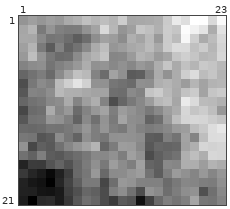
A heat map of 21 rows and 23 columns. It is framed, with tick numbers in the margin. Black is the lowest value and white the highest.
Mirror symmetry: none. Ninth with the highest average: top right. Slope: up to the top right. Ninth with the lowest average: bottom left. Grain: blotchy.
